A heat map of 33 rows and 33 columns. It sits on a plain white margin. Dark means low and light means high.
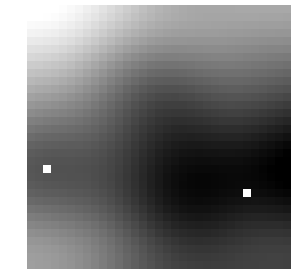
The ninth with the highest average is the top left. On average the colour sits 40% of the way up the scale. There are two isolated cells, each far higher than the cells round it. The field climbs toward the top left.
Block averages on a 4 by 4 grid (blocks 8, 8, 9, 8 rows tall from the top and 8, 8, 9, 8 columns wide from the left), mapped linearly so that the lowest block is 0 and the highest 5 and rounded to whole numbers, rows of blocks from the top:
5433 | 3211 | 2100 | 3211
